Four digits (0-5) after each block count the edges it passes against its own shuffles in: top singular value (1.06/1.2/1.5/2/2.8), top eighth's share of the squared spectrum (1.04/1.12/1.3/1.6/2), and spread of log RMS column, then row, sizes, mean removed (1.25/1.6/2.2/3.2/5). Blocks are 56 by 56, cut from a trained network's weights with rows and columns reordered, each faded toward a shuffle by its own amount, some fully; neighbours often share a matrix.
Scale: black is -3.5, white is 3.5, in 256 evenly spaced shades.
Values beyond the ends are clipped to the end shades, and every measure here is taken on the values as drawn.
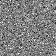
0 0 0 0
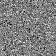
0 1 0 0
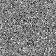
2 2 0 1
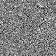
2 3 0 1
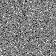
0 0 0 0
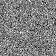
0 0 0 0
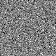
0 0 0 0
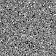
0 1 0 0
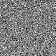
2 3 1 1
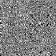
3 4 2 2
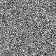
1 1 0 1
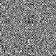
3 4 2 2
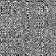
3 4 3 2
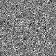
2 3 1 0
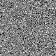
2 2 1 0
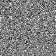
2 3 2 1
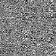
3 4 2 2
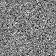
1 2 0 0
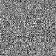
2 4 2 2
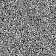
1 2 0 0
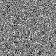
2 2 1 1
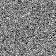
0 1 0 0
